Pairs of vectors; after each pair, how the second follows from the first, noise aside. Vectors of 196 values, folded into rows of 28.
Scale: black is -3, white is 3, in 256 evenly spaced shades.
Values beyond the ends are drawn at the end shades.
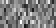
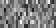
copied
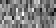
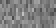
shrunk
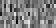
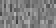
shrunk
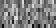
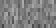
shrunk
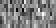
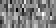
copied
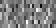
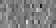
shrunk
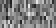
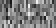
copied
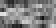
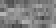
shrunk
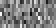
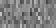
shrunk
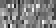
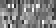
copied
